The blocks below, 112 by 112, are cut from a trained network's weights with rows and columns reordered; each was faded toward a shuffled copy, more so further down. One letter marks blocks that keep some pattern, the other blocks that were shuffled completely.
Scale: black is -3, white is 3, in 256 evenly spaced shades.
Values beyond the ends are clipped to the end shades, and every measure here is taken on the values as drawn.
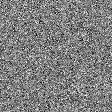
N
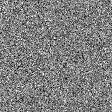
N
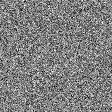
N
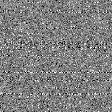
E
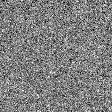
E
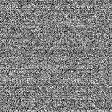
E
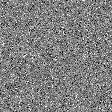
N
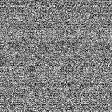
E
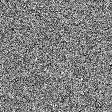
N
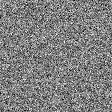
N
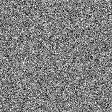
N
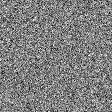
N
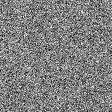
N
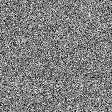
N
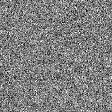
E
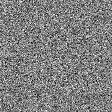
E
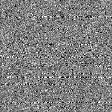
E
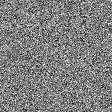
N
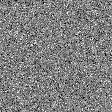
N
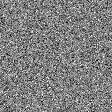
N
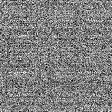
E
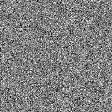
E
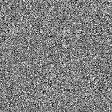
E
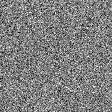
E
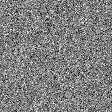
E
